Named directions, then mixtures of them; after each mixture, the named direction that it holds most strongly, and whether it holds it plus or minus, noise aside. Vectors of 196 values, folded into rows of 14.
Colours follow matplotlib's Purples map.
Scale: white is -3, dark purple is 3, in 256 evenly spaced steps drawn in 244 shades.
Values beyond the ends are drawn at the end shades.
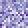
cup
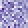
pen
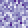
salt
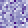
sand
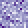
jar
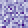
cup, minus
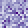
cup, minus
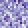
salt, plus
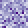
cup, minus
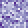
jar, plus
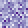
cup, minus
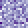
sand, plus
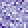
jar, plus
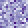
sand, plus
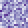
sand, minus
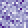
jar, plus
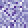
pen, minus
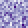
salt, minus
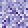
cup, minus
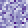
sand, plus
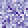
cup, minus
